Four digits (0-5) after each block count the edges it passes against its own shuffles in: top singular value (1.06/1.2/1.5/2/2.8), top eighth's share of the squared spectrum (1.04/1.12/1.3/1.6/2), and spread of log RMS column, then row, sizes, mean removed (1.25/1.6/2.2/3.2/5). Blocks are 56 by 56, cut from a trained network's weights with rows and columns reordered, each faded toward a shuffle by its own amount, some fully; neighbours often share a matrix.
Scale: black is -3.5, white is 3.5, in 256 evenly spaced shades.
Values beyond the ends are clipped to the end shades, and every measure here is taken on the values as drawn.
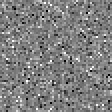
1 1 0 0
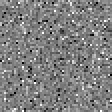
0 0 0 0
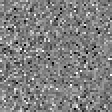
2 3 1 0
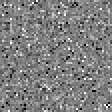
1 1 0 0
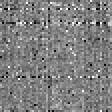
3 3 0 2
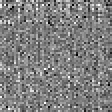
3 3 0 2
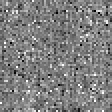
2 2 0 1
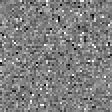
1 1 0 0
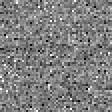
1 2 1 0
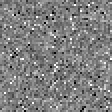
0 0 0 0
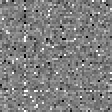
2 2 1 0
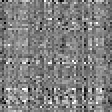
4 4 2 4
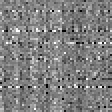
3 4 0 3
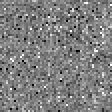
2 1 0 0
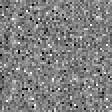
1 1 0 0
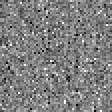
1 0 0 0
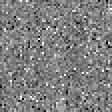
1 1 0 1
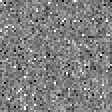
0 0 0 0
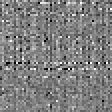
3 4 1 3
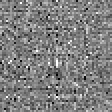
2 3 2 0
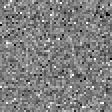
0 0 0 0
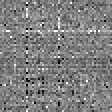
3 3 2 1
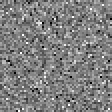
0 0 0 0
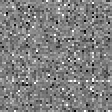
2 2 2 0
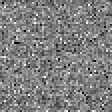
1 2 1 0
